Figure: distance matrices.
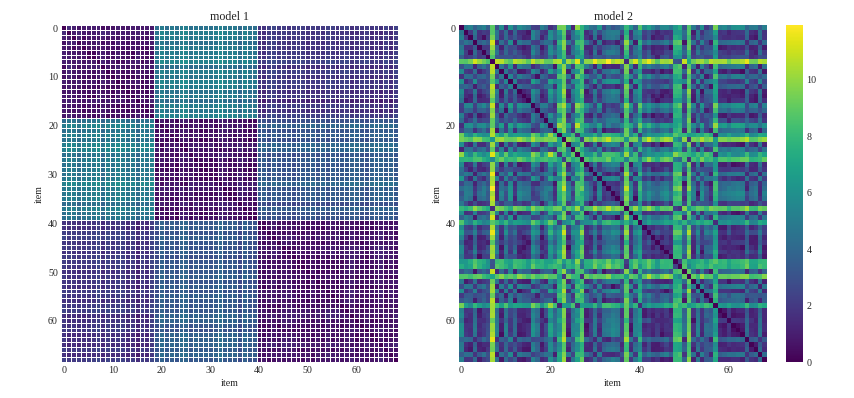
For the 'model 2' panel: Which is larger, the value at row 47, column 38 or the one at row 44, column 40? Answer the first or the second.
the second
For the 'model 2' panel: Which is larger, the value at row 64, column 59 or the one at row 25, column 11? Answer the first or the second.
the second
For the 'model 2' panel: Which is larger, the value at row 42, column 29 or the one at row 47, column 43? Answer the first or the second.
the first
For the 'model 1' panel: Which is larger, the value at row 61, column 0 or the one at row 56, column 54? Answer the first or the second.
the first
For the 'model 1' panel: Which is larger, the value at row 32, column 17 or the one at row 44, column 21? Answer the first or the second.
the first
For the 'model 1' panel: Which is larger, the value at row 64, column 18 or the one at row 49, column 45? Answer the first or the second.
the first
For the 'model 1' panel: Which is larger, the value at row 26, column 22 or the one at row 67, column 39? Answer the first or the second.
the second
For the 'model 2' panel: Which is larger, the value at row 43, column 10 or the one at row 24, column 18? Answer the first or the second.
the first
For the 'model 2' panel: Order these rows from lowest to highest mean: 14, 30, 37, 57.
14, 30, 57, 37
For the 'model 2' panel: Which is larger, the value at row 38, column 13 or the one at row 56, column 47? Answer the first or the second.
the second
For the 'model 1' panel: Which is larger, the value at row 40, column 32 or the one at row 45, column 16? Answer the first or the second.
the first
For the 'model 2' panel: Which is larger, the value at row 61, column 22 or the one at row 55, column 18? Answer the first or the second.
the first
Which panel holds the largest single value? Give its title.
model 2
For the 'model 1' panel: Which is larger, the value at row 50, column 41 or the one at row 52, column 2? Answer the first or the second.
the second
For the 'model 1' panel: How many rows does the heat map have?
69
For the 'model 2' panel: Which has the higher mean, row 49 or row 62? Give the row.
49
